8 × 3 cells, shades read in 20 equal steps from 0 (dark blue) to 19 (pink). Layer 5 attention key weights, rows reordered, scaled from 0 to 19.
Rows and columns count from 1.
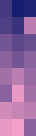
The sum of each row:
5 22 21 28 37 40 45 47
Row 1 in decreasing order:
4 1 0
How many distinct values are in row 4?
2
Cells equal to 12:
2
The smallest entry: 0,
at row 1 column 2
